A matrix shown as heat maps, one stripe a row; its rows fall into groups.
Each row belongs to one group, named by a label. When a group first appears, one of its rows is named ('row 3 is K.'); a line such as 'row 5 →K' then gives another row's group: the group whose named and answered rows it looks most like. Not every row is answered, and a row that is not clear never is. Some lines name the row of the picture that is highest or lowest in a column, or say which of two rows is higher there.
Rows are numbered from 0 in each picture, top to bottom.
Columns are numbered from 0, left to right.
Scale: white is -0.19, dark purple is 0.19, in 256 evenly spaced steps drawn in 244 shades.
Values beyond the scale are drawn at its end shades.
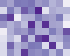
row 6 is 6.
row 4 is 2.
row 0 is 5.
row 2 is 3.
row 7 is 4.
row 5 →4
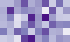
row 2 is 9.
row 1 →6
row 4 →5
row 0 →4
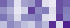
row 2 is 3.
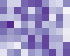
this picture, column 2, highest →1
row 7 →2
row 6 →9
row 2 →4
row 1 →5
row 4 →5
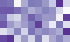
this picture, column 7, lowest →3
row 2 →9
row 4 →2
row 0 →3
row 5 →3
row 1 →5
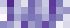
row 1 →6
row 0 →6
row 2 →6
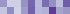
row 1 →6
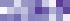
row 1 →2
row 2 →5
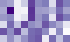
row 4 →5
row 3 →4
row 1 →3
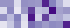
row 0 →4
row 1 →6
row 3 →2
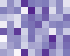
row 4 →5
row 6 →2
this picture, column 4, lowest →7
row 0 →4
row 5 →2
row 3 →6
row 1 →5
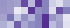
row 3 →5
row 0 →4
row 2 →4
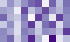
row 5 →6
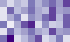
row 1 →6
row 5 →3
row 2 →2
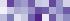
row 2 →6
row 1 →2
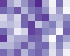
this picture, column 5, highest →0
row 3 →9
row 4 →9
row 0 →3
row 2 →4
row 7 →5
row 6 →4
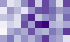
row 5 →4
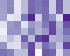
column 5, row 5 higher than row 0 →Yes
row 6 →9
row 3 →2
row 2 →9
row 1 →3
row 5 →4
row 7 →9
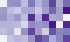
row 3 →2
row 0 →2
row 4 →6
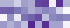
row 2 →6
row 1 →5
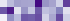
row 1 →3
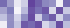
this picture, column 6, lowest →3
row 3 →6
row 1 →3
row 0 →9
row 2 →9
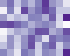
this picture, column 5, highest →4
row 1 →4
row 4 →2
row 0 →4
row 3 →5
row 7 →9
